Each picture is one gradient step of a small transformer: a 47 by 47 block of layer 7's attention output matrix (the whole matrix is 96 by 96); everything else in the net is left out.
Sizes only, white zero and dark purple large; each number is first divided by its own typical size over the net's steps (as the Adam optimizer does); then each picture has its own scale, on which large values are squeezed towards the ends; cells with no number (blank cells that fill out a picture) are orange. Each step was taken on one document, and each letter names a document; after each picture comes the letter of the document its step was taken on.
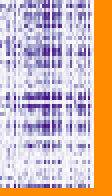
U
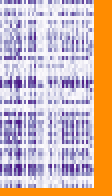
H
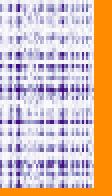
H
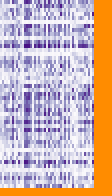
U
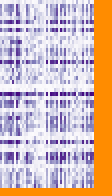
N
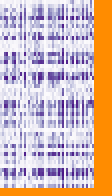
H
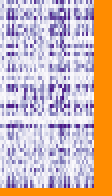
N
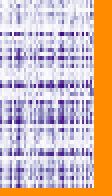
H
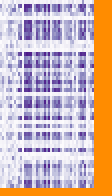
U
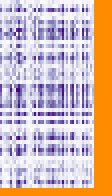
H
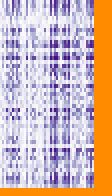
N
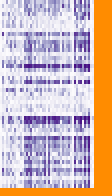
U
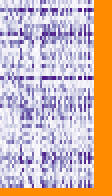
U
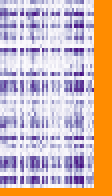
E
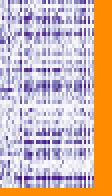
U
